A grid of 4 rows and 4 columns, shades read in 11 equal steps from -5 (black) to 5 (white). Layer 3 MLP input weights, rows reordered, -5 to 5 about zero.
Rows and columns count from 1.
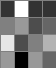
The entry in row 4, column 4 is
-1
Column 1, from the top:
-3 0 4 1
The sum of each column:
2 -1 -4 -3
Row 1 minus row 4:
-4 10 -4 -2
